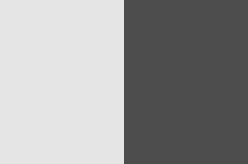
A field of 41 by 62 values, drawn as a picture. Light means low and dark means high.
The table splits into one row of 2 panels. Panel 1,1: very low, flat. Panel 1,2: high, flat.
